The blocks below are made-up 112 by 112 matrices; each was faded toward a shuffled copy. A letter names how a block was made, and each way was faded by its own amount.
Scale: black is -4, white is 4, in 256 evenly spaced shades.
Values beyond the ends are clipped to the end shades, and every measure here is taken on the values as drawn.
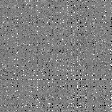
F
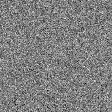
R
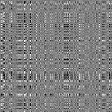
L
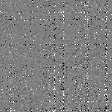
F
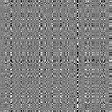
L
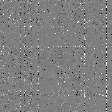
F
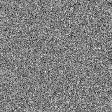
R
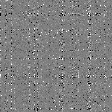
F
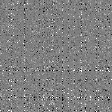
F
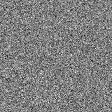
R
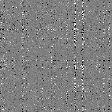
F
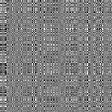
L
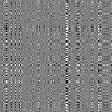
L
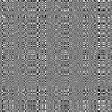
L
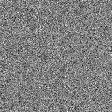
R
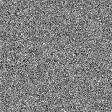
R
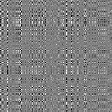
L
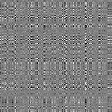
L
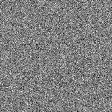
R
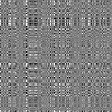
L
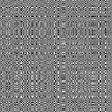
L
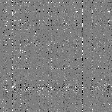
F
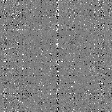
F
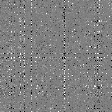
F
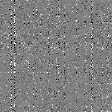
F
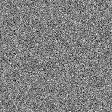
R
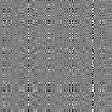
L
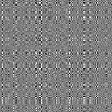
L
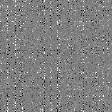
F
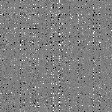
F
